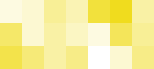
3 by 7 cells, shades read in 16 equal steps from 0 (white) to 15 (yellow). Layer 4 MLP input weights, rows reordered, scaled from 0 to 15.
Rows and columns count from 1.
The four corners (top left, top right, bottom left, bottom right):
2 6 12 8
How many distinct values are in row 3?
6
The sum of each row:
51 43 46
